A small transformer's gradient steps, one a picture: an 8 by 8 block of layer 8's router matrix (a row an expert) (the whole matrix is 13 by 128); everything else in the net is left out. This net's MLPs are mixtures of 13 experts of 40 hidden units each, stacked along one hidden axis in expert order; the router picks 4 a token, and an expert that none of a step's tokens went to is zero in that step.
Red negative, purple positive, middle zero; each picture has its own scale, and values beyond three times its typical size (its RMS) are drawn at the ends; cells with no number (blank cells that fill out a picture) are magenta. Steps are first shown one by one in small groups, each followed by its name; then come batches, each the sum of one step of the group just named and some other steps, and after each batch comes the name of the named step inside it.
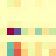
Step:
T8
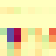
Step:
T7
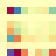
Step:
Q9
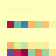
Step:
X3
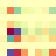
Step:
Q9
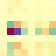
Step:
T8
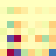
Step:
T7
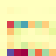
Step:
X3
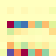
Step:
X3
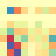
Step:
T7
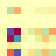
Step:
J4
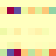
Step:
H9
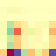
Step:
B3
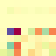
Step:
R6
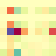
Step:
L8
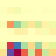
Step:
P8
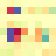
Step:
H9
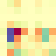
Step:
R6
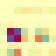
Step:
H9
